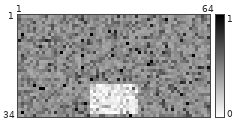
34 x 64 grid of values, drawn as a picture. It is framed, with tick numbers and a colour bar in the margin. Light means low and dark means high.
The ninth with the lowest average is the bottom middle. The distribution is heavy-tailed on both sides. There are no regular stripes. An odd patch, lower than its surroundings, sits in the bottom middle.
